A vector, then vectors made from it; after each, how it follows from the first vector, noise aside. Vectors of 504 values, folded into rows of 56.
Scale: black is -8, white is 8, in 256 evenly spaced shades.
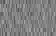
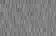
shrunk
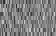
scaled up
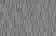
shrunk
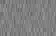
shrunk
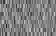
scaled up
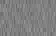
shrunk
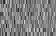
scaled up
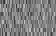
scaled up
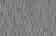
shrunk
